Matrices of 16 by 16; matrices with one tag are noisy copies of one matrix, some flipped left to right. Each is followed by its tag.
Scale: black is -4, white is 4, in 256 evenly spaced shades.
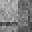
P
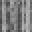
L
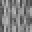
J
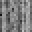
L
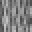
J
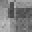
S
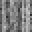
L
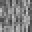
J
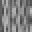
J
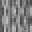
J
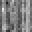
L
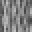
J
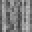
L
